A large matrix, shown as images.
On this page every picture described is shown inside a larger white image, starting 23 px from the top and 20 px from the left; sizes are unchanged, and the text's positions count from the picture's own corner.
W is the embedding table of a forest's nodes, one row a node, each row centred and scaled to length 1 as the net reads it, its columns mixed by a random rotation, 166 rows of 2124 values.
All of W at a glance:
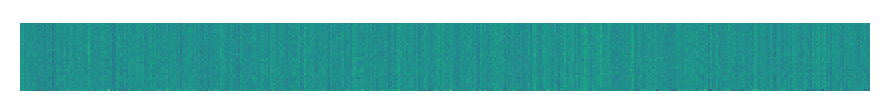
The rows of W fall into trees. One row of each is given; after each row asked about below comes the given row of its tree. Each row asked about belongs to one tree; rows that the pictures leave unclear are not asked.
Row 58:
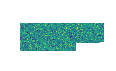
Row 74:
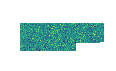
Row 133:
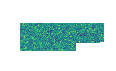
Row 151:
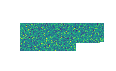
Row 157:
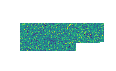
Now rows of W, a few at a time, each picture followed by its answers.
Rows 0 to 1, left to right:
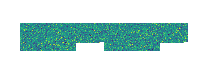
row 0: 151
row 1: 157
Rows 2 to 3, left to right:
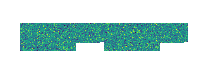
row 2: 151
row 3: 157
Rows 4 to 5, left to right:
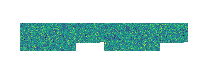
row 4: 151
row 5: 58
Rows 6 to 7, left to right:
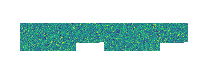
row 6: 151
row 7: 74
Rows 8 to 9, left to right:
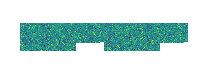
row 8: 74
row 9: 151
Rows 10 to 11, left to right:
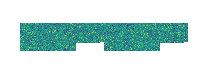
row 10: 157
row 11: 74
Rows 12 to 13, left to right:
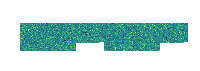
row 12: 151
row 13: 58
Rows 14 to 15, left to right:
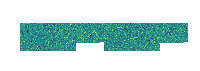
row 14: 157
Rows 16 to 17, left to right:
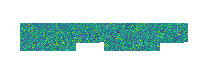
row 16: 151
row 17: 74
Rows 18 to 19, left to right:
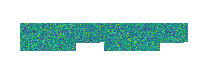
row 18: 74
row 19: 151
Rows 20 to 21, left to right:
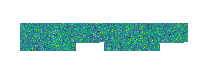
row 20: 74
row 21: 151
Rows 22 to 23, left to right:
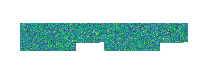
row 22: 157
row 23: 133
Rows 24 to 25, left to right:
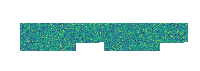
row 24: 58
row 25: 157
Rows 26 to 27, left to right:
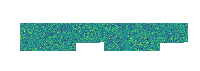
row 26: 151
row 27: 151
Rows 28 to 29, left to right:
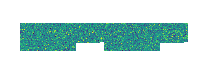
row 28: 157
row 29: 157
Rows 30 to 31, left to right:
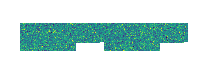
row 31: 58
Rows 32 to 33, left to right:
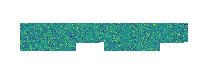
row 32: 58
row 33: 74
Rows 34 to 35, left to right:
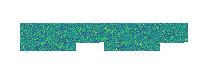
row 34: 151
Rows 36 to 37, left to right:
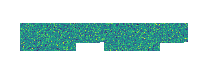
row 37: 157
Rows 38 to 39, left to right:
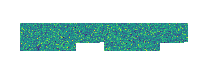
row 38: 151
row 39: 133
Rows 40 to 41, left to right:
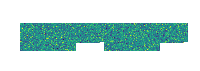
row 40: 151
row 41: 58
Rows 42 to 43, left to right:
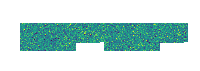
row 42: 157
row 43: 74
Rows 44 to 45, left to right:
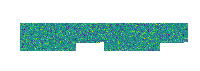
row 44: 133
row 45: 157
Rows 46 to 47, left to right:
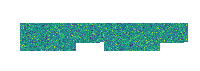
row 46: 74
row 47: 151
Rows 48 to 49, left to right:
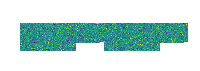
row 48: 58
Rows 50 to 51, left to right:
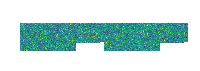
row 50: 157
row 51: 74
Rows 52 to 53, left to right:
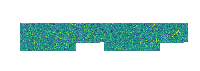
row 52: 157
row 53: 157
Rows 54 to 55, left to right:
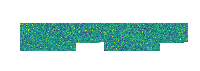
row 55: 151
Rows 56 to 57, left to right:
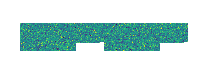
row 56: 151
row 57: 58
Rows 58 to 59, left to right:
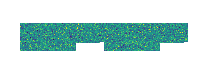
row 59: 151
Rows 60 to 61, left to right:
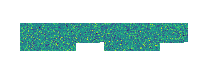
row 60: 151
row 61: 58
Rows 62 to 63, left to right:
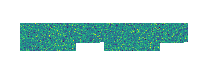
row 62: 74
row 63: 157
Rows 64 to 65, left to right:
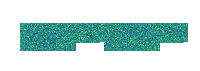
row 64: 157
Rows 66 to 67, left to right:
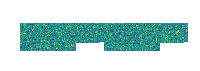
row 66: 58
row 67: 157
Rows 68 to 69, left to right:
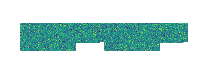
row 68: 74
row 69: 58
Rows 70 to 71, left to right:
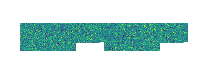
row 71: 58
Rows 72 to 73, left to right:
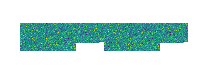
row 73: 151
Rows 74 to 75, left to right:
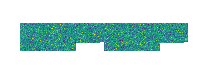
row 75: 151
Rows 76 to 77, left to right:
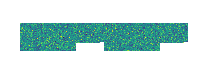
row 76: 151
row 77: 151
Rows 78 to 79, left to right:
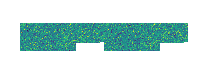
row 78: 157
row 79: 157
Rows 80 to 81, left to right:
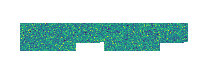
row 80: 151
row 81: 74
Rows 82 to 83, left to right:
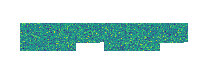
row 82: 157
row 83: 151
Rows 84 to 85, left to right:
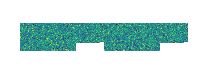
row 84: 151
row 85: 58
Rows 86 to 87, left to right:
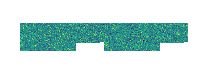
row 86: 74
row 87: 74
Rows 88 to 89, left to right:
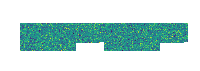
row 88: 58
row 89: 157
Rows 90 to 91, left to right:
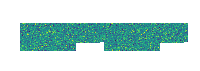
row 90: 157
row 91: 157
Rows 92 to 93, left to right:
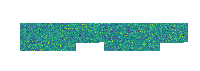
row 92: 58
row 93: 58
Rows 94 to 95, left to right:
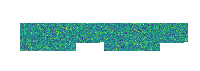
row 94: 58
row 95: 151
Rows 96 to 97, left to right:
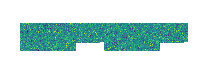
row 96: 157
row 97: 133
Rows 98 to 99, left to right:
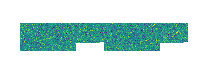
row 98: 151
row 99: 157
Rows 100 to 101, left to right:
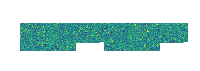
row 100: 151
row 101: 58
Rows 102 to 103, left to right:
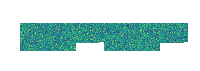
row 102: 151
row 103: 74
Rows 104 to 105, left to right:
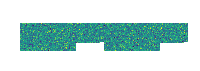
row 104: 157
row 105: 58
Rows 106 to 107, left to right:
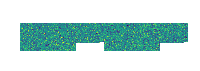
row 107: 74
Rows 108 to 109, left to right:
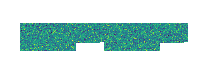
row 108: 157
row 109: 133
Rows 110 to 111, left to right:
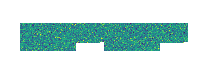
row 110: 157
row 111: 151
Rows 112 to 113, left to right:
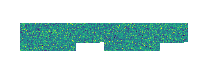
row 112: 157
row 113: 58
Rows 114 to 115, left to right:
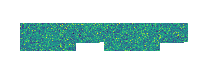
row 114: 58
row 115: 74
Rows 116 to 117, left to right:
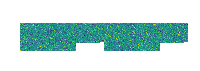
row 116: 133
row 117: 74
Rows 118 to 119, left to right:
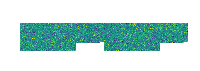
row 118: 74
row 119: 58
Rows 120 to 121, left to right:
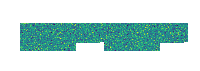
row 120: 157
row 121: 74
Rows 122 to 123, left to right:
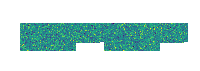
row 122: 74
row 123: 58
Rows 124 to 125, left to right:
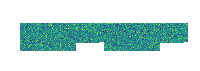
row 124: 58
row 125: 157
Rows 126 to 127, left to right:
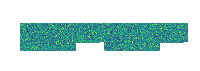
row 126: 157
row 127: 58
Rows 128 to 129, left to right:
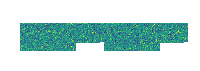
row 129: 157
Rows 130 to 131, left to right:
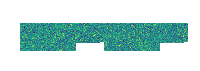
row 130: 74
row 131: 74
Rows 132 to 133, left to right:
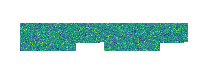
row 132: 151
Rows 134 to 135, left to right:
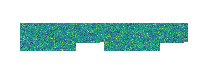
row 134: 133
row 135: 74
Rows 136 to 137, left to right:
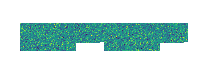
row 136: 151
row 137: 151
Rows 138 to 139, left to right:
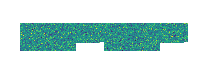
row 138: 151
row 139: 157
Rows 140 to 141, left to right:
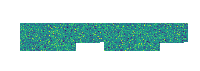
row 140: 74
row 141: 74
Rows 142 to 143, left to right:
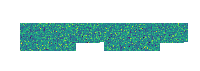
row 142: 58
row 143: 151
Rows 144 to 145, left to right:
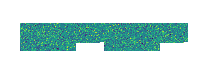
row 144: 151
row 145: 151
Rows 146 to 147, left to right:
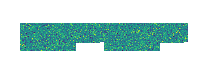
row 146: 74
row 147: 157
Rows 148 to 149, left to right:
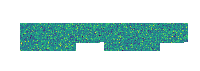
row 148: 58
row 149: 157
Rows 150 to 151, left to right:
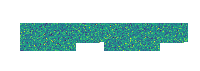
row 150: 151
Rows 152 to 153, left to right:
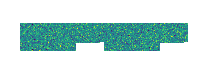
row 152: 58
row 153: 157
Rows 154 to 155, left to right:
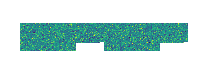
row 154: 74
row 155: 151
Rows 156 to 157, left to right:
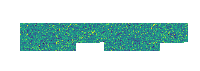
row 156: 157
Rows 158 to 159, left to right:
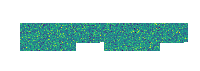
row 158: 74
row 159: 157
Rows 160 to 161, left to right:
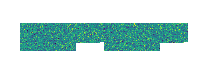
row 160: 157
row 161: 58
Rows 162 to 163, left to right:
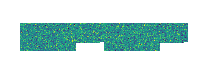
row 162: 157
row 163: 74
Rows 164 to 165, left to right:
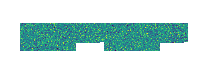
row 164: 151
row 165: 74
